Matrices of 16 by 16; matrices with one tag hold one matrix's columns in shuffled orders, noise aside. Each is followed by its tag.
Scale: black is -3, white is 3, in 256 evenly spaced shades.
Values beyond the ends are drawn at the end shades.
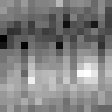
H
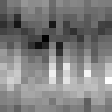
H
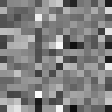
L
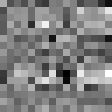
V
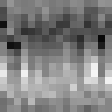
H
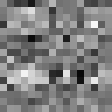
V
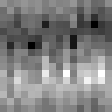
H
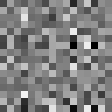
L
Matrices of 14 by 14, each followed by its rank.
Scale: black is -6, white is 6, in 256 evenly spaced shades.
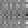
two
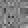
three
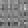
two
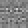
three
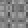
two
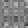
two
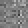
three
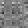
two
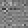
three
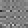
two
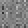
three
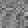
three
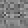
two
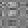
two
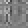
two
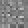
three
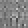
three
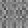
two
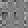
two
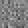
three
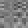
two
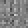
three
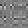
two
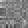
three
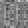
three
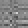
two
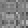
two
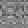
three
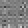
three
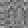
three
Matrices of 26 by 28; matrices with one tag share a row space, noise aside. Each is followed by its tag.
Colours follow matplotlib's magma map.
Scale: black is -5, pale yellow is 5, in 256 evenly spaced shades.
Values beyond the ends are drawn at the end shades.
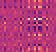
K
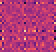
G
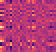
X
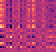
X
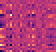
X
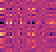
X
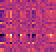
X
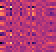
X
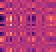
X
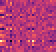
X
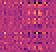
K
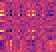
X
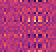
K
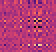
K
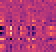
X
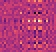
K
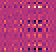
K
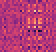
K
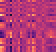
X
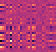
X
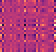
G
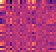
X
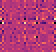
G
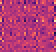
G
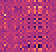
K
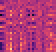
X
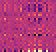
K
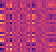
X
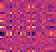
X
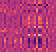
K
